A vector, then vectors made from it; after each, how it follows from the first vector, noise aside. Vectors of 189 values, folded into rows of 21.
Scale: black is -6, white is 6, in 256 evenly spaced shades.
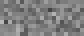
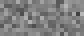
reversed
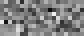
scaled up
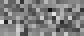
scaled up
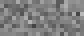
reversed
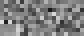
scaled up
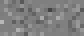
partly zeroed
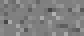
partly zeroed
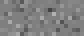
partly zeroed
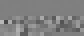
partly zeroed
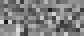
scaled up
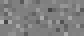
partly zeroed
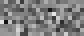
scaled up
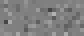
partly zeroed
